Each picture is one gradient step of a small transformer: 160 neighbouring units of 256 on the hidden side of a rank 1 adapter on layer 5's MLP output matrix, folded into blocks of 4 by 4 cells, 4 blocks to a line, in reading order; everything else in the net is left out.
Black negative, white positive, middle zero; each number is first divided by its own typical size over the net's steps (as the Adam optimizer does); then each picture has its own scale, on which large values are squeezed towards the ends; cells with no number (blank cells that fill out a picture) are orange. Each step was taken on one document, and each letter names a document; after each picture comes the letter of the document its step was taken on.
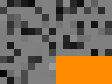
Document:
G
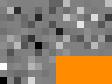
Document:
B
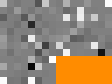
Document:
B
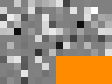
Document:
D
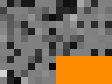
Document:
G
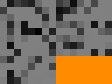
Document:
G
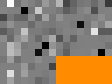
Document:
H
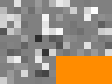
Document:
D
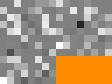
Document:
D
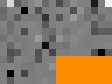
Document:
H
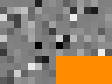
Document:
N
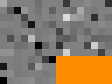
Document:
B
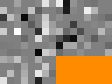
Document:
D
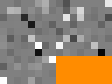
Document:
B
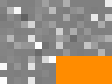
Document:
B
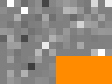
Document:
H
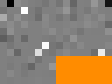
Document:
H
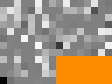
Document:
N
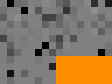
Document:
H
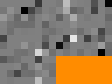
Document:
N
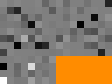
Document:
B
